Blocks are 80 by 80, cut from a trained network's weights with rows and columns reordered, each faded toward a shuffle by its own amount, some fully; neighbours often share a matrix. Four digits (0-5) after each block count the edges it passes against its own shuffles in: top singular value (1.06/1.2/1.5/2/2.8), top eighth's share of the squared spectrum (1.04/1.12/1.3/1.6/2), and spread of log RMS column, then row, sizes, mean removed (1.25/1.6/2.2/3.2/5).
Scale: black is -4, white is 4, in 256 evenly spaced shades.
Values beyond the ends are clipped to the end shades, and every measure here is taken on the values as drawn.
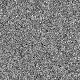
0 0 0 0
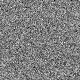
0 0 0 0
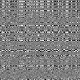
5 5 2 4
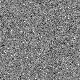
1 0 0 0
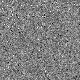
2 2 1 0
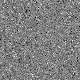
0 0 0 0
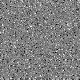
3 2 0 1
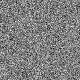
2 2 0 0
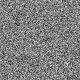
0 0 0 0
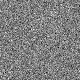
0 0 0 0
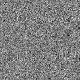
3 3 1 2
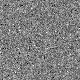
0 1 0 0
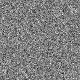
2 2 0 0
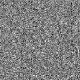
3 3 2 2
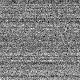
4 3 1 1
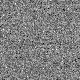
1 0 0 0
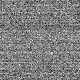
3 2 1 1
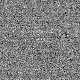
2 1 0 0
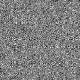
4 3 0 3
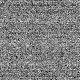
3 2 0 1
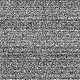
4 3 0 1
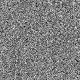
2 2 0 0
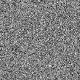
2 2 0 1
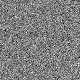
1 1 0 0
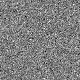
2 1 0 0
